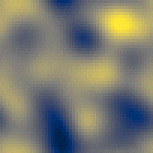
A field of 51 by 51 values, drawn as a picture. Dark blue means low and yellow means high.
Mirror symmetry: none. Lone odd cells: none. Ninth with the highest average: top right.
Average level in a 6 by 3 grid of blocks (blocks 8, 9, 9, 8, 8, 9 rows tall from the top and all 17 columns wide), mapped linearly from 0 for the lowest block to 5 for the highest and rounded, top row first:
415 / 215 / 343 / 333 / 220 / 301
